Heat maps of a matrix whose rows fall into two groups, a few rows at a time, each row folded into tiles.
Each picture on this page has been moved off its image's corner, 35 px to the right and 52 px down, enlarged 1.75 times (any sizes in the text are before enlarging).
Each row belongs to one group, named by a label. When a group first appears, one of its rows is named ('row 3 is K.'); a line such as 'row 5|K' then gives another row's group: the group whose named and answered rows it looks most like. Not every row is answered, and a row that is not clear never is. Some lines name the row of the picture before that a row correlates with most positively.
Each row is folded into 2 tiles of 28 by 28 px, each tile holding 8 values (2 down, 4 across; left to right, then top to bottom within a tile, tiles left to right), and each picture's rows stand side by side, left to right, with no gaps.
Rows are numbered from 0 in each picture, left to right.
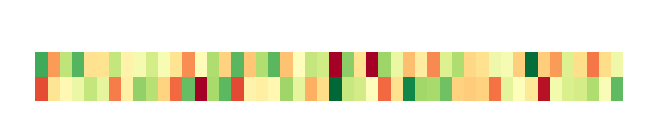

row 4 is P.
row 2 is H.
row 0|H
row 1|P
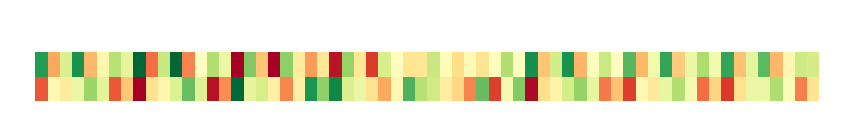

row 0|H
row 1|H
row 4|P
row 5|H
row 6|H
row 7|H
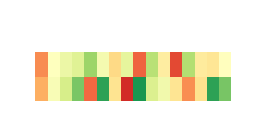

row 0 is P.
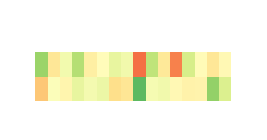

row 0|H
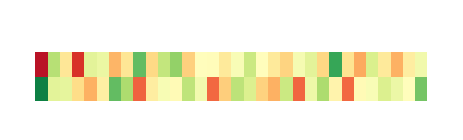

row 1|H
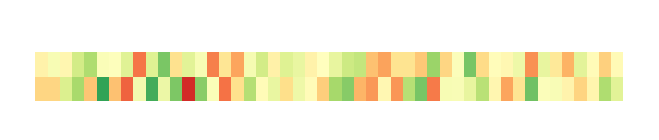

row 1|P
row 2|P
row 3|P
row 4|H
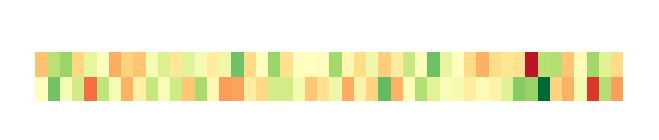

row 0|P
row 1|P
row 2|H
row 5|P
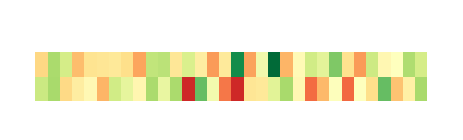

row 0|P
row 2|H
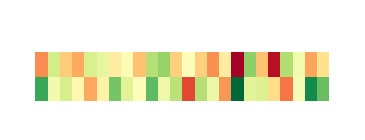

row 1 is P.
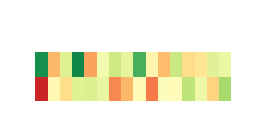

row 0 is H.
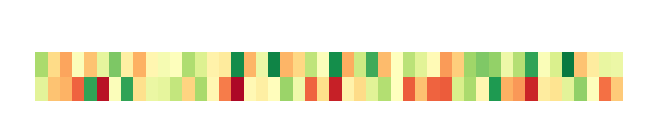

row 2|H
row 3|H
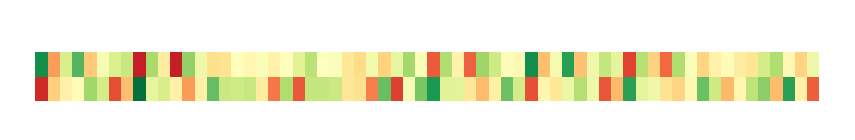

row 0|H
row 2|P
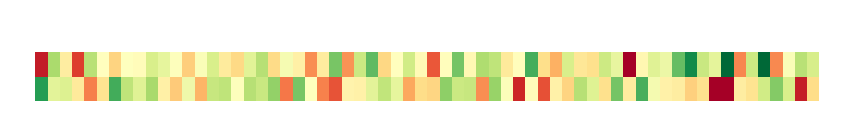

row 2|P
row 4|P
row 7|H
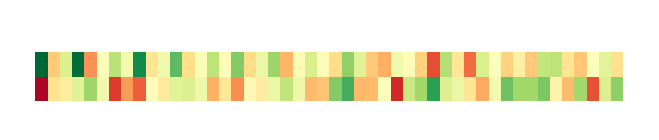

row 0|H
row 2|H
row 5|P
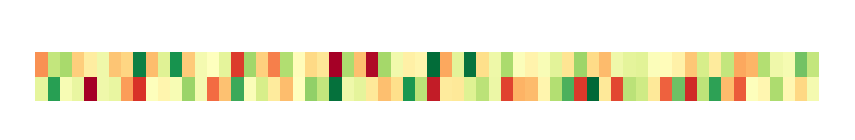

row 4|H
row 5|P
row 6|P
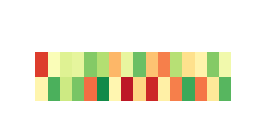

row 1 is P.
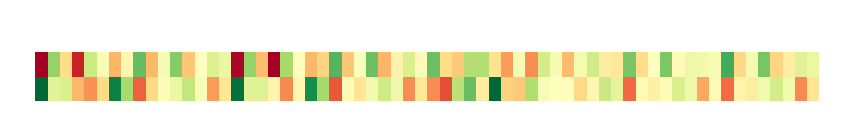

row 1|H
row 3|H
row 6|H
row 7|H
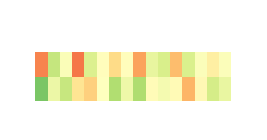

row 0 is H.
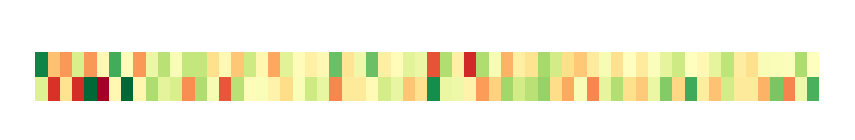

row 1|P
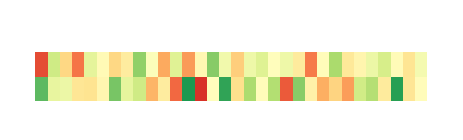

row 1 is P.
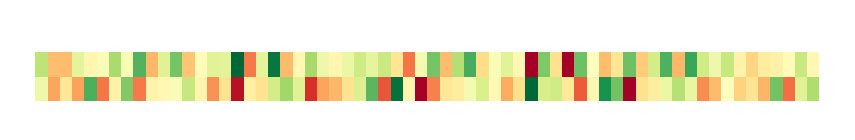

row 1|H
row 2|H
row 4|H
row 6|H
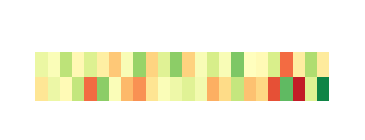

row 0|P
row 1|H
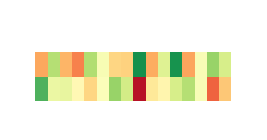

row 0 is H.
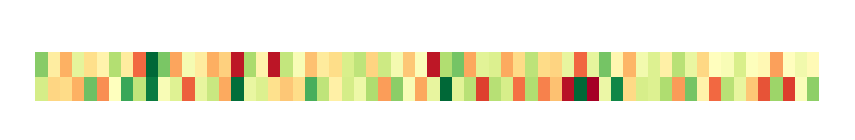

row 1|P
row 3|P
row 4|P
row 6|P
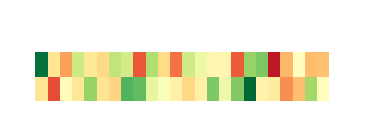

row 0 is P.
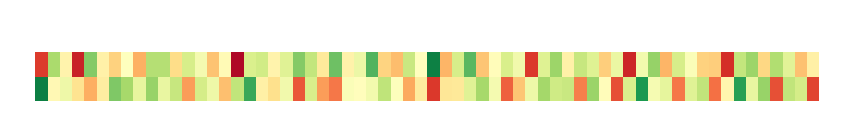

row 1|P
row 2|P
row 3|H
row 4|H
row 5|P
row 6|P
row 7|P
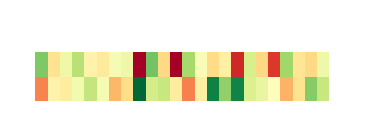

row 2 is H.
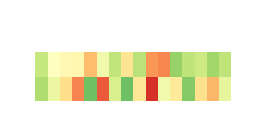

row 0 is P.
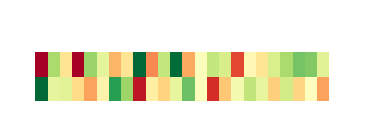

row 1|H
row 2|P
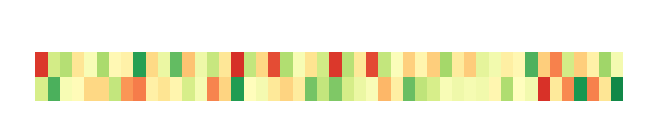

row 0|P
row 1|H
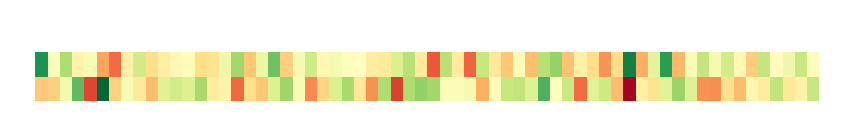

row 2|H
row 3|P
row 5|P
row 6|H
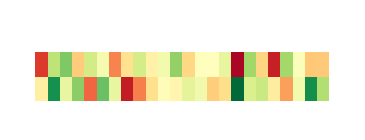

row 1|H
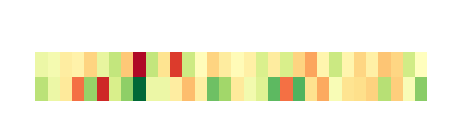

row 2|P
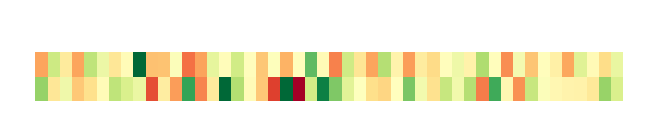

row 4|P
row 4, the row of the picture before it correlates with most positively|2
